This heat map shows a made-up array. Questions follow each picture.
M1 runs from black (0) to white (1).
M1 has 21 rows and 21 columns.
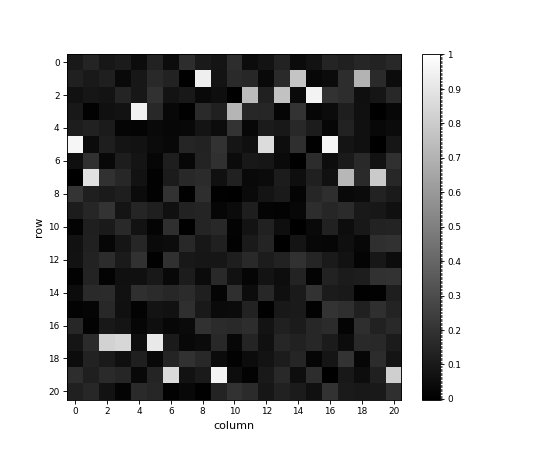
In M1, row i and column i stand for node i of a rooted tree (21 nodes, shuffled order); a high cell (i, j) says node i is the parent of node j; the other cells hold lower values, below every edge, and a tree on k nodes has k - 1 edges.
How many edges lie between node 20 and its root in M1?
2
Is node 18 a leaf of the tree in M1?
yes
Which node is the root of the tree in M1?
7
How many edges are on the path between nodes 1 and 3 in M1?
3
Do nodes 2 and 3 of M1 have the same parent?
yes
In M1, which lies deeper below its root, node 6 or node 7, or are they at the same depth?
node 6
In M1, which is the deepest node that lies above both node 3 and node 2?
17
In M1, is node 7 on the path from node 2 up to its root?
yes
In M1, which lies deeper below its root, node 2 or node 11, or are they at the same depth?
node 11
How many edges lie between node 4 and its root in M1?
3
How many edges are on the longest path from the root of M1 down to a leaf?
3
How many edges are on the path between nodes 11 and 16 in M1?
4
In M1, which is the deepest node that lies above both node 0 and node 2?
17
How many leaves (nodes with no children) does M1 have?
14
